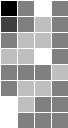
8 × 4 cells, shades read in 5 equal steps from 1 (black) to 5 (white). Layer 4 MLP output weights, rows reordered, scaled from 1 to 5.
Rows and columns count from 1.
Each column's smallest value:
1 3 3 3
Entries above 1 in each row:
3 4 4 4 4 4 4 4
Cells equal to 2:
1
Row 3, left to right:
3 4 4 3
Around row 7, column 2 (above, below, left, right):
4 3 5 3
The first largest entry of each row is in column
3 3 2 3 4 2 1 1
